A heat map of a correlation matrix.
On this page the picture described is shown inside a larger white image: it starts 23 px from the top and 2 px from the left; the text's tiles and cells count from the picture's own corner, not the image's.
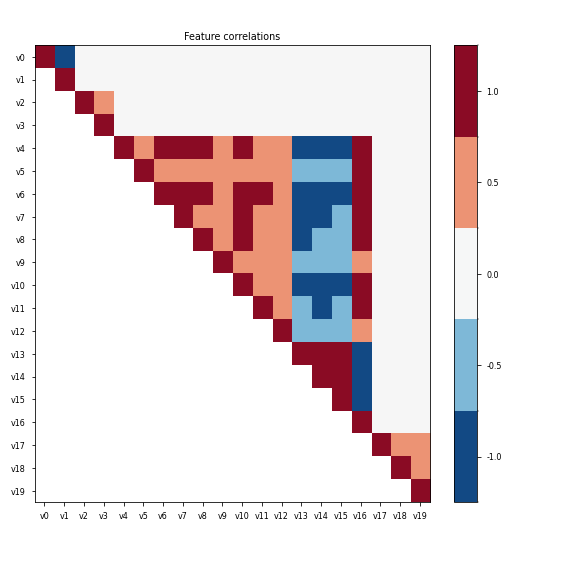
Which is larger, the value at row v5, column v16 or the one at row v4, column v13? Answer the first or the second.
the first
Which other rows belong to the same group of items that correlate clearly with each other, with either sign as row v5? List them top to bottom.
v4, v6, v7, v8, v9, v10, v11, v12, v13, v14, v15, v16
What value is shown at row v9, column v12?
0.5
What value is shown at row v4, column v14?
-1.0
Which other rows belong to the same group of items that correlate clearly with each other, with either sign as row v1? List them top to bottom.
v0
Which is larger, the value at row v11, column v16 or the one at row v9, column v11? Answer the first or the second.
the first
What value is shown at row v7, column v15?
-0.5
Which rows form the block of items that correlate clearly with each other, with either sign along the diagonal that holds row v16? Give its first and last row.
v4 to v16
